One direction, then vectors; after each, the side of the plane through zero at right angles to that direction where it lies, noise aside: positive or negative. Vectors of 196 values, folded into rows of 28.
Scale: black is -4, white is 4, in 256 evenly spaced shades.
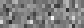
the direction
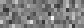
positive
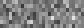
positive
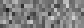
positive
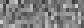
positive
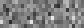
positive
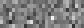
positive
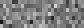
negative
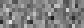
negative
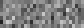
negative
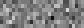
negative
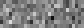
negative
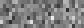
positive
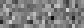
negative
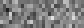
positive
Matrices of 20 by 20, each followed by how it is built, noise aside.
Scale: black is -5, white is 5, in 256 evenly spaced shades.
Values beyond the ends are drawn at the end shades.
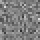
low rank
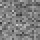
low rank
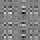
low rank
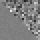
upper triangular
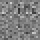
low rank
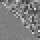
upper triangular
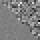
upper triangular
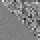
upper triangular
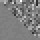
upper triangular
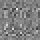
low rank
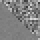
upper triangular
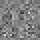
low rank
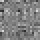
low rank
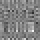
low rank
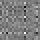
low rank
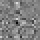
low rank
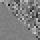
upper triangular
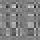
low rank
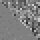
upper triangular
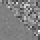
upper triangular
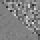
upper triangular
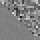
upper triangular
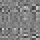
low rank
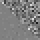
upper triangular
